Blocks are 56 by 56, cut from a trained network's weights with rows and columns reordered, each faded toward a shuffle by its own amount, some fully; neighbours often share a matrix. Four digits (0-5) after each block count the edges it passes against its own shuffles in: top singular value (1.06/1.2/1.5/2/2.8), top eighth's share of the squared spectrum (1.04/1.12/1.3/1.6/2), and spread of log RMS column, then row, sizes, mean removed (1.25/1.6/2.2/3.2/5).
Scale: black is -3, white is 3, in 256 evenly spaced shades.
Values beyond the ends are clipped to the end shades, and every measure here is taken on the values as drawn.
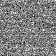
1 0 0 0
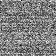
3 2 0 0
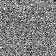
0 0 0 0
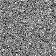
1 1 0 0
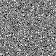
2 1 0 0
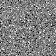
2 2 0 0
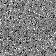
1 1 0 0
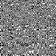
3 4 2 2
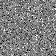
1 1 0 0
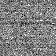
2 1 0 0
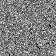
0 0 0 0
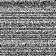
4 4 1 2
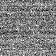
2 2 0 1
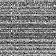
4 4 2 1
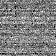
3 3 1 1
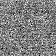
1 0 0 0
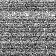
4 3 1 1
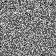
0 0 0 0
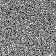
0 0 0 0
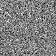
0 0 0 0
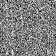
2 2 0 1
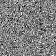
1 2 0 0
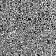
2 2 1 1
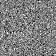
0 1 0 0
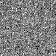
1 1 0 1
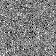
1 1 0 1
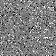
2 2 0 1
